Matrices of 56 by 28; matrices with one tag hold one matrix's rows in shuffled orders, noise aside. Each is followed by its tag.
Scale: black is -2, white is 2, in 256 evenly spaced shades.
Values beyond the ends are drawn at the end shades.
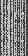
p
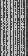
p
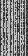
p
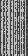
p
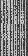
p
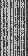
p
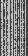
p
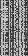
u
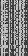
u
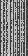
p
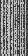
p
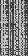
u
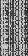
u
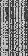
u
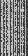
p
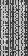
u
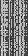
u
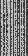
p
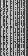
p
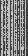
p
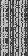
u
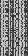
u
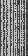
p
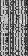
u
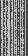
p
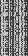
u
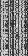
u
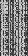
u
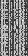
u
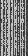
p
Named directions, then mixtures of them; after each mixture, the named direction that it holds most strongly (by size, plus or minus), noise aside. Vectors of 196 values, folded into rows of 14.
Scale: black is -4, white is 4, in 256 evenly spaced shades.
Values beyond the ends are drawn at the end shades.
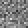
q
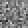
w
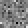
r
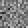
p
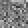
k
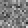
k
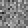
p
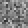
w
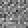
q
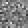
w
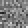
p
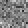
k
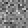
q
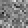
k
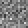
q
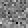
r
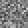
q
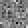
r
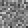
p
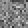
k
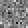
r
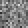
p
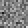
p
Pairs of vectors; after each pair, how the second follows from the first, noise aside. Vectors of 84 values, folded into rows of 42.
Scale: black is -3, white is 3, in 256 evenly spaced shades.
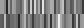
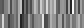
shuffled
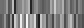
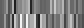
copied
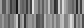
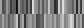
copied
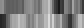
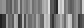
sign-scrambled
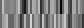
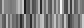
sign-scrambled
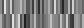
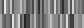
copied
